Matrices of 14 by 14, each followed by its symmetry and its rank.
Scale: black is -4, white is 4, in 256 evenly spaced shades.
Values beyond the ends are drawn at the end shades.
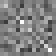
symmetric, rank three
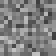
antisymmetric, full rank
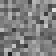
antisymmetric, full rank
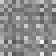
symmetric, rank three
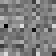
neither, rank three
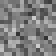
antisymmetric, full rank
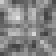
symmetric, rank three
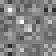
symmetric, rank three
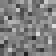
antisymmetric, full rank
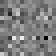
neither, rank three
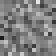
antisymmetric, full rank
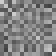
symmetric, rank three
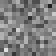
antisymmetric, full rank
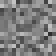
neither, rank three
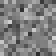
antisymmetric, full rank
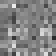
neither, rank three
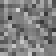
antisymmetric, full rank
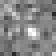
symmetric, rank three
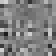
neither, rank three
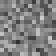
antisymmetric, full rank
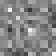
symmetric, rank three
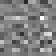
neither, rank three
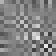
symmetric, rank three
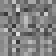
neither, rank three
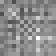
symmetric, rank three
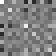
symmetric, rank three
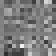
neither, rank three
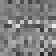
neither, rank three
